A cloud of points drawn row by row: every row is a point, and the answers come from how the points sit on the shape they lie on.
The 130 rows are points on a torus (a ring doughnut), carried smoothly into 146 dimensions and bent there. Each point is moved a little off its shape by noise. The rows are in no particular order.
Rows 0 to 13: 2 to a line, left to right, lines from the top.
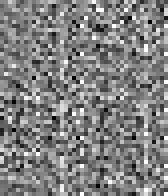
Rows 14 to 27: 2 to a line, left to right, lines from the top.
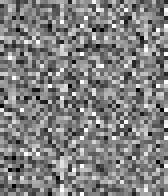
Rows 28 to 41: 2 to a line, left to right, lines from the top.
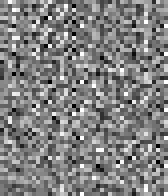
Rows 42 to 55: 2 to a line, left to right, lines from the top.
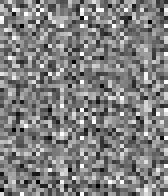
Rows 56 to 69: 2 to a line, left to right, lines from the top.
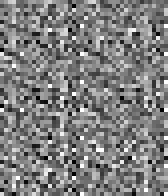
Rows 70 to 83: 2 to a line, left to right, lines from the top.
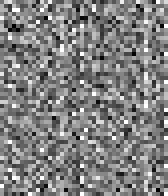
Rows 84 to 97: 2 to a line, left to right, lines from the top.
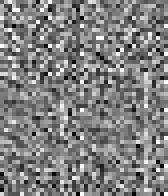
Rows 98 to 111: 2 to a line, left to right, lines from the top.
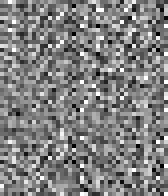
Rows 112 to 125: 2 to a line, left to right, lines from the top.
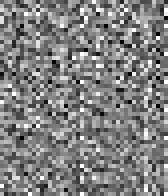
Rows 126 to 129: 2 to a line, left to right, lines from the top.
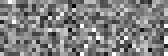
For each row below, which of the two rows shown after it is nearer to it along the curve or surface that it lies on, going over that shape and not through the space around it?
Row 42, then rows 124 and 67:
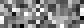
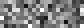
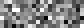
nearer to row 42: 124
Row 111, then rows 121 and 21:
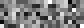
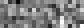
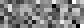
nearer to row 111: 21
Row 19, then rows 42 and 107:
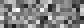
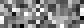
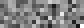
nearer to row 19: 42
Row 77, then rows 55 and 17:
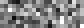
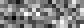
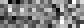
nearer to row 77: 17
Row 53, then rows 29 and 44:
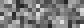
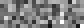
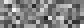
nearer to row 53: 44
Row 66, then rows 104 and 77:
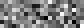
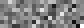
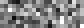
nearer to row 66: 104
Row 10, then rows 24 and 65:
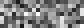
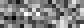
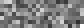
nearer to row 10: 24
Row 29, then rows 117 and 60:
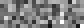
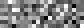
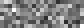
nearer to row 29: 117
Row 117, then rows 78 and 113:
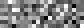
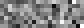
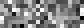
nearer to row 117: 78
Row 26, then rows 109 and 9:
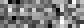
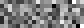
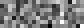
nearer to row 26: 9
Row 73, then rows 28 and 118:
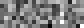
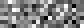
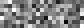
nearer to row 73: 28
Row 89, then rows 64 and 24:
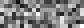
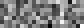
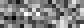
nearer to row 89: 24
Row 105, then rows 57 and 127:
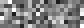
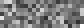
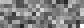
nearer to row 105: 127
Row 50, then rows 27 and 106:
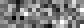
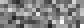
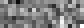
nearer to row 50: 106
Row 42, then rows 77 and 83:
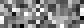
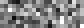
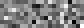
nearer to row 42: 77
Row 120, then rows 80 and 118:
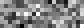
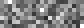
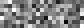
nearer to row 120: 118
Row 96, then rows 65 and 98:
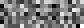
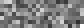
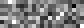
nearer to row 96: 98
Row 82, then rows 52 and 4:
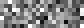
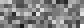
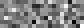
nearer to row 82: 52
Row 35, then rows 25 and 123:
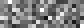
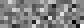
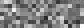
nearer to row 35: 25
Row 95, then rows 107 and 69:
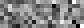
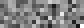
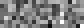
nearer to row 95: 69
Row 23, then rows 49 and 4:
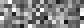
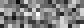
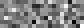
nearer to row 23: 49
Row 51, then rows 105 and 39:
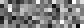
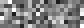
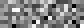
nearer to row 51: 39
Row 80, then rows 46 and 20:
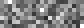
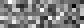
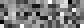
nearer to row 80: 46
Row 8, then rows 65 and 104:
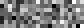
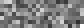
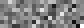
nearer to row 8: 104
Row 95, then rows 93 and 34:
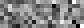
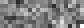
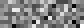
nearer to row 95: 34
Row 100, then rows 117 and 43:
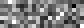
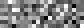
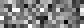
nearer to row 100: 117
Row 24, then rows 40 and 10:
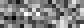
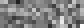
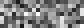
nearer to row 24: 10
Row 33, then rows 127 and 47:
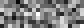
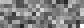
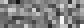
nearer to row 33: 127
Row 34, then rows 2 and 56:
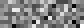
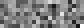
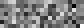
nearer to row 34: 2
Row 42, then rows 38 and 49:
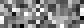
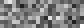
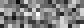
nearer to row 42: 49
